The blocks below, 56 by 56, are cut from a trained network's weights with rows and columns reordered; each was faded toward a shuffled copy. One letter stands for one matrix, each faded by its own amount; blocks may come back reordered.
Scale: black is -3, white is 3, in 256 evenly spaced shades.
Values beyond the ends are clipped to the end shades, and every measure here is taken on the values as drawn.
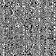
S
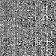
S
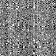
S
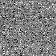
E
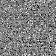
E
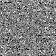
E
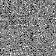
E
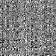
S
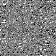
E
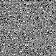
E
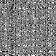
S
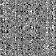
S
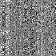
S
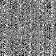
S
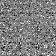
E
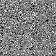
E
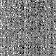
S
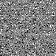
E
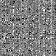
S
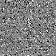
E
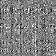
S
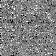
E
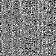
S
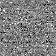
E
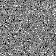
E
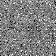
E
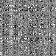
S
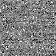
E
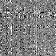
S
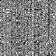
S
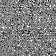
E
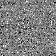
E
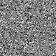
E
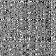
S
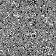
E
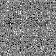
E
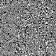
E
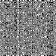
S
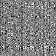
S
